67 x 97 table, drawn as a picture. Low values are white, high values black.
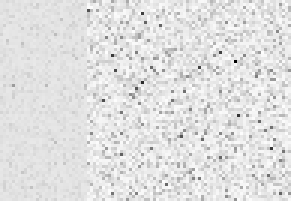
There is no overall slope. The left part is calmer, up to a seam about 30% of the way across. Most values sit low, with a long tail of high ones. The halves do not mirror each other. On average the colour sits 10% of the way up the scale.
